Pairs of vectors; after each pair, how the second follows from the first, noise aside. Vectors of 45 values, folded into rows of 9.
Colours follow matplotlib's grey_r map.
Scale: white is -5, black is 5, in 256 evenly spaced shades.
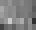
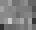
copied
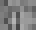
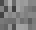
wrapped around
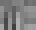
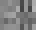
wrapped around
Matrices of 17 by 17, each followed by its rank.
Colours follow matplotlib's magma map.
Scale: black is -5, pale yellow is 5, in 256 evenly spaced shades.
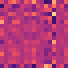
two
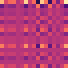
one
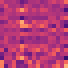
three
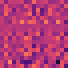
three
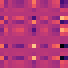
one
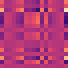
one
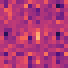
three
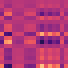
one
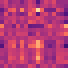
two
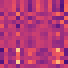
two
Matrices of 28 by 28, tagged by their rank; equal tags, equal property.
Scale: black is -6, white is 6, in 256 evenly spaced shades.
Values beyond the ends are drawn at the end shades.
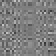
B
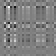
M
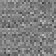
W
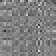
B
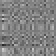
B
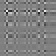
M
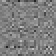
W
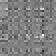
B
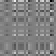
M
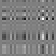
M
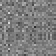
W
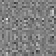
W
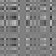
M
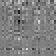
B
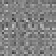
B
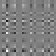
M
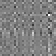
B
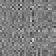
W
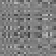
B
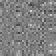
W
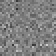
W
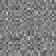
W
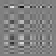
M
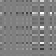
M
